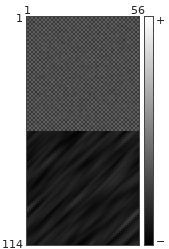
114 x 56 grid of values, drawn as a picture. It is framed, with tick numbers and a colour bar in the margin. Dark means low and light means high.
It is made of 2 by 1 panels. Panel 1,1: low, checkered. Panel 2,1: very low, slanting up to the right, faint in contrast.
